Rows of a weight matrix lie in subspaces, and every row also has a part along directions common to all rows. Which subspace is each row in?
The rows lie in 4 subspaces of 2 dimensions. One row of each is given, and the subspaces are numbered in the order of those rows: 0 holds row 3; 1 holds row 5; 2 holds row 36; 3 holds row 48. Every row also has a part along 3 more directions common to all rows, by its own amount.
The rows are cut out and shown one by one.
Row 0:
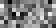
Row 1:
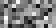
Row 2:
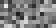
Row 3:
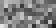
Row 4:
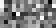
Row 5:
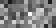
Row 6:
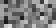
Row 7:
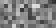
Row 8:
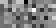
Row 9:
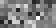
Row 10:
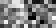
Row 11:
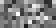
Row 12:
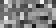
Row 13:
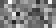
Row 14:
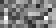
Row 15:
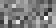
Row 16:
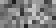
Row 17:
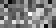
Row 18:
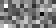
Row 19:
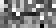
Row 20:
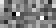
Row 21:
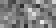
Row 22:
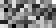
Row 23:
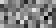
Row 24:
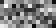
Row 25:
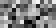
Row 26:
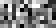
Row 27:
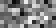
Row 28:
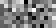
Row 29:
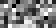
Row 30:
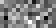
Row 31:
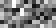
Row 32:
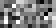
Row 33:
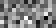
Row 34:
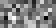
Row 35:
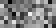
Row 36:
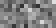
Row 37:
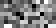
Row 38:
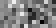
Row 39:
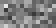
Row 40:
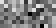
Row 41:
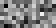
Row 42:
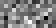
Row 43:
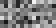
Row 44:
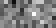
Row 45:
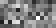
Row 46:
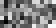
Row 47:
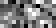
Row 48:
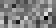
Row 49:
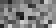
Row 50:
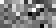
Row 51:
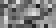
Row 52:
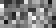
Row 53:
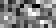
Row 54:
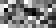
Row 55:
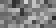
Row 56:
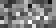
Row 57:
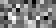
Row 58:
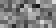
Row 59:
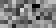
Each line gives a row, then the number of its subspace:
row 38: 2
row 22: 2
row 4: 1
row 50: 1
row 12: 0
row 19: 1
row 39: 0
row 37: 0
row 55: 2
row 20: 1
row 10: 2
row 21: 2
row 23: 3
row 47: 2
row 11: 2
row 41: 0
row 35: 1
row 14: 3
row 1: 3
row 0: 1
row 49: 0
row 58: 2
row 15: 3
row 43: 0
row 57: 3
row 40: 1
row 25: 3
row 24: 0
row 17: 1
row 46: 0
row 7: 2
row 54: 0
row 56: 1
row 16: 2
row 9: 3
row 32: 3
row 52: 1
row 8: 1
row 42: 3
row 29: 3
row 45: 3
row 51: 3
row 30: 3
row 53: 2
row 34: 3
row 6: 0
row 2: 0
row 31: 2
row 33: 3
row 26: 2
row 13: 1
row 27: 2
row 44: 2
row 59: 2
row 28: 1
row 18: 0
